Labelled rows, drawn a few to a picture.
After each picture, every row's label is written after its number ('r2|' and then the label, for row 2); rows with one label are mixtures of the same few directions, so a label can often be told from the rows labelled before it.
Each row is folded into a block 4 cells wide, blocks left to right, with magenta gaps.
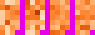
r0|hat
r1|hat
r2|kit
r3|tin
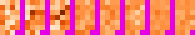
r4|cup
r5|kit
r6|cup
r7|kit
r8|hat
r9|cup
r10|kit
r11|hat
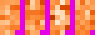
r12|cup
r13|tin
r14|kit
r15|hat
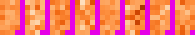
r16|kit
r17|cup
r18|cup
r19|tin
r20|cup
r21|cup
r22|cup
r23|hat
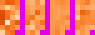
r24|hat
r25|cup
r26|hat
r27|kit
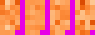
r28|tin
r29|cup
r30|hat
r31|tin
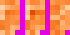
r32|kit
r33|kit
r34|cup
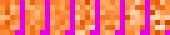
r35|cup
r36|hat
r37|cup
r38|kit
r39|tin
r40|kit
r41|tin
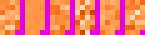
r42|tin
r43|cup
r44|kit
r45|kit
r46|hat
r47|cup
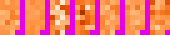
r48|hat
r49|hat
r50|kit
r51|cup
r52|kit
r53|cup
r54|tin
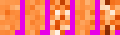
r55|kit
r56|kit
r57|kit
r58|hat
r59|hat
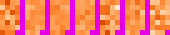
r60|tin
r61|kit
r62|kit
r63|cup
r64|cup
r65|hat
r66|tin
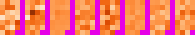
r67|tin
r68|kit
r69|kit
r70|tin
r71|cup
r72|cup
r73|tin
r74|kit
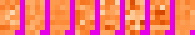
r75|cup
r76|cup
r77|cup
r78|hat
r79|tin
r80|tin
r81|cup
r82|hat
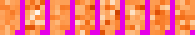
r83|hat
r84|cup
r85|cup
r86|cup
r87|hat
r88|kit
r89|kit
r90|tin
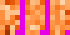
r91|hat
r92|tin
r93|hat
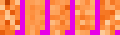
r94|tin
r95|hat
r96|cup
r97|tin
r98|hat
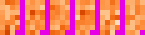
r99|hat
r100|kit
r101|kit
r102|kit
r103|hat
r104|cup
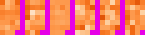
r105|tin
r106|kit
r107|cup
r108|kit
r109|kit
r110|hat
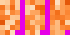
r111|cup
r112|kit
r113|tin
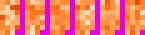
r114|kit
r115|hat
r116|kit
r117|cup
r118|tin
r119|hat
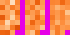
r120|kit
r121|kit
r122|hat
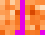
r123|hat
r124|kit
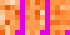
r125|hat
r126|hat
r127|cup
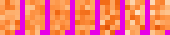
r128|tin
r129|kit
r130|kit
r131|cup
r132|cup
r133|tin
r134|tin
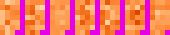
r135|hat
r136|cup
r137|cup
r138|kit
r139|hat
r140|cup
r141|kit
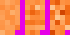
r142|tin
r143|cup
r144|tin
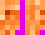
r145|kit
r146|hat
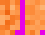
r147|cup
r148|cup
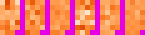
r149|tin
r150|tin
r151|kit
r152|cup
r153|cup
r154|hat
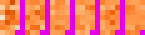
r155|kit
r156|tin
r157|tin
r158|kit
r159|cup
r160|kit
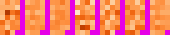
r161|kit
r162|tin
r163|kit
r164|tin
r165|kit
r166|kit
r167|tin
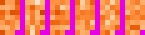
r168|tin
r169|hat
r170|cup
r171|tin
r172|kit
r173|tin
